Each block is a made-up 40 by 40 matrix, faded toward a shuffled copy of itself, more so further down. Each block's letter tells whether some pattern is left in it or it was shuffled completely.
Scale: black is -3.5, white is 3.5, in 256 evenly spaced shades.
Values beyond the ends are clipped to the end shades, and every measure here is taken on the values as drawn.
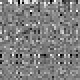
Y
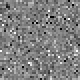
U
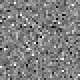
U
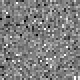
U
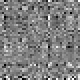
Y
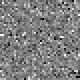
U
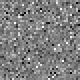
U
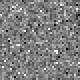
U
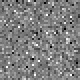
U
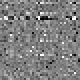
Y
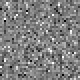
U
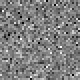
U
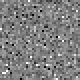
U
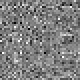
Y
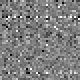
Y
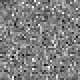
U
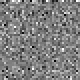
Y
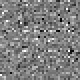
Y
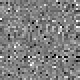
Y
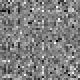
Y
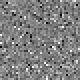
U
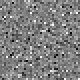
U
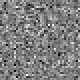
Y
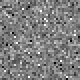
U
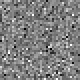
U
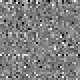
Y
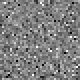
U
